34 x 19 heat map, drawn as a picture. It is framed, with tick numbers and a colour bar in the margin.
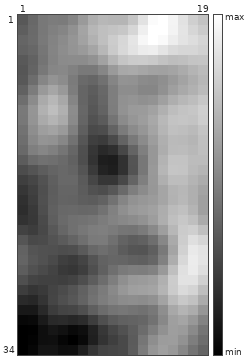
There are no lone odd cells. There is an overall slope up to the top right. The ninth with the highest average is the top right. The bottom left is the ninth with the lowest average. The texture is blotchy. The halves do not mirror each other. The histogram is bell-shaped.
